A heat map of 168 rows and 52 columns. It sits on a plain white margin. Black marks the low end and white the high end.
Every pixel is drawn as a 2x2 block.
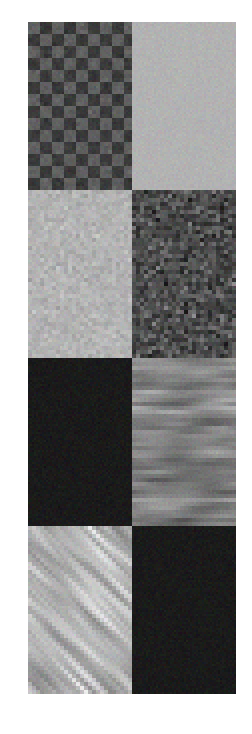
The table splits into 4 rows of 2 panels. Panel 1,1: low, checkered. Panel 1,2: high, flat. Panel 2,1: high, fine-grained, faint in contrast. Panel 2,2: low, fine-grained. Panel 3,1: very low, flat. Panel 3,2: middling, streaked across. Panel 4,1: high, slanting down to the right. Panel 4,2: very low, flat.
